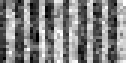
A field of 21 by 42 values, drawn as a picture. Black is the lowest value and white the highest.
Slope: none. Grain: streaks running down. Stripes: upright, repeating 8 times.
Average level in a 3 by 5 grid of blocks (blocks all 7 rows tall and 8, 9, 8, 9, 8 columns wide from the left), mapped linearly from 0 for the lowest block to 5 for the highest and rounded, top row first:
1 1 3 2 4
2 2 5 1 4
0 3 5 1 4
